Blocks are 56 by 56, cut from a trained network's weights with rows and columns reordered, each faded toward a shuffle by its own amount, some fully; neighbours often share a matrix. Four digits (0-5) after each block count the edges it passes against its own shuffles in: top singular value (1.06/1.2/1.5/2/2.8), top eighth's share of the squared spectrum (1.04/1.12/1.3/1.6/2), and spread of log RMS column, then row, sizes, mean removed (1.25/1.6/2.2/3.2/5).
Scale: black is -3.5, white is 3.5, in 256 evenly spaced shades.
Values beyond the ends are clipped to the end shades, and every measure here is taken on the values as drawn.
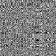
3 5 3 2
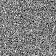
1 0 0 0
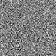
3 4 2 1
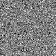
2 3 1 1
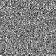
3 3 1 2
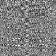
3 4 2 2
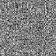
3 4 2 1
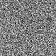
2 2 0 0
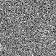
1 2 0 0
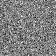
0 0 0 0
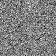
0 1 0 0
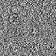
3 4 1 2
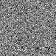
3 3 0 1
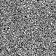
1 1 0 0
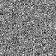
2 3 0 1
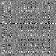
3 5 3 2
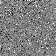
0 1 0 0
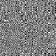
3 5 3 2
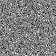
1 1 0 0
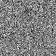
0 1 0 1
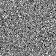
1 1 0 0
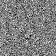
1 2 0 0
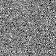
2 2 1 1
